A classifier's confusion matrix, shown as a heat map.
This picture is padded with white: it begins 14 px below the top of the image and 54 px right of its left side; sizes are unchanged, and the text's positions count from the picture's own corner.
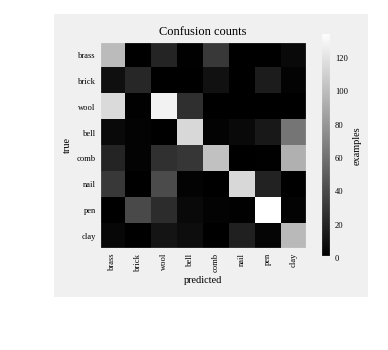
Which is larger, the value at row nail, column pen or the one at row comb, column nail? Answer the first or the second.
the first
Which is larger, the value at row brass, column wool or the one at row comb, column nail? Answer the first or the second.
the first
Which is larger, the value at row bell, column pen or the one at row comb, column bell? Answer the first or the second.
the second
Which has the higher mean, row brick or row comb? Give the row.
comb
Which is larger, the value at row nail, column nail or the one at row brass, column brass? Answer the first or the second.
the first
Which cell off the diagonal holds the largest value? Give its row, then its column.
wool, brass
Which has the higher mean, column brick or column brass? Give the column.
brass
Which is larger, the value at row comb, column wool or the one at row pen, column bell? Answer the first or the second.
the first
